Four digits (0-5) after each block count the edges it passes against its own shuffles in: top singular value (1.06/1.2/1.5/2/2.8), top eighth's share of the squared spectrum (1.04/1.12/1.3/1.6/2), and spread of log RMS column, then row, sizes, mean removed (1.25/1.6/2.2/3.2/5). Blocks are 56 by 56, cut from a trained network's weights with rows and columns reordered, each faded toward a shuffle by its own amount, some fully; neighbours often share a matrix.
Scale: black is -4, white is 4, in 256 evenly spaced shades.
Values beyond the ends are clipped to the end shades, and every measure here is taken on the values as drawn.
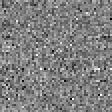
2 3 1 1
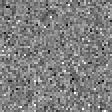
0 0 0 0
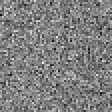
0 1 0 0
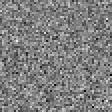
0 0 0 0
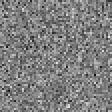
1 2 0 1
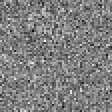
1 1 1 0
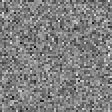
2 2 1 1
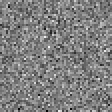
0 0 0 0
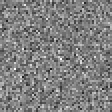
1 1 0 0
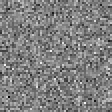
0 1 0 0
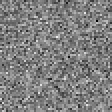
0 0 0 0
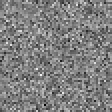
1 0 0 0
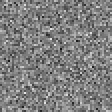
0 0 0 0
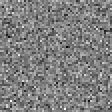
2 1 0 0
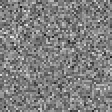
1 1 0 0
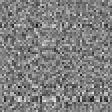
4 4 2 3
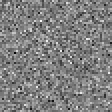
1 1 0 0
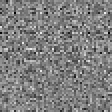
4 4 1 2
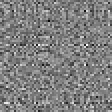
4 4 1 3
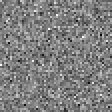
1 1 0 0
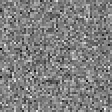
2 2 0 1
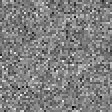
2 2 0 0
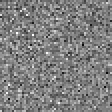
1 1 0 0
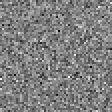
0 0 0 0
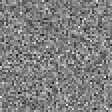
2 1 0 0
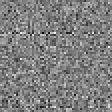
4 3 1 2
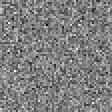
2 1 0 0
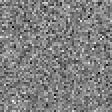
1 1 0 0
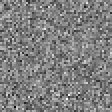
1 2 0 1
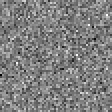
0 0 0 1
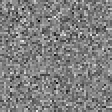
2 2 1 1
